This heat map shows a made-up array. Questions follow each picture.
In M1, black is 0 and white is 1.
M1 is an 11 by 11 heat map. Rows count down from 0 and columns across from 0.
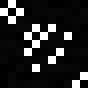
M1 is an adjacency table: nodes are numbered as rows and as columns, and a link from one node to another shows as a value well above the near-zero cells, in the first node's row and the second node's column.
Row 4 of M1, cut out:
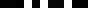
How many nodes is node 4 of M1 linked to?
3
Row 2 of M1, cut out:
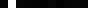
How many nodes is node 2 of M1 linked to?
1
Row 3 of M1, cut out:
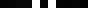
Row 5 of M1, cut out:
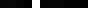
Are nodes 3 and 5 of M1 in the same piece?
yes
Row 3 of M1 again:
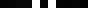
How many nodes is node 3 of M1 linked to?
2
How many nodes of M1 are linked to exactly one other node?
7
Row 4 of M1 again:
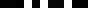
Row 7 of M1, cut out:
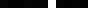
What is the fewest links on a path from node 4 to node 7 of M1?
3
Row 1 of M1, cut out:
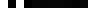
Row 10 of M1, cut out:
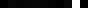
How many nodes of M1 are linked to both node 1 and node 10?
0
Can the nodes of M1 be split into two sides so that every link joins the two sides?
yes
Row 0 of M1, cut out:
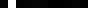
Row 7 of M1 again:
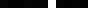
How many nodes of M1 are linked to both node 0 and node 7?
0
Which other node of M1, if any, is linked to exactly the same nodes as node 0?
node 2
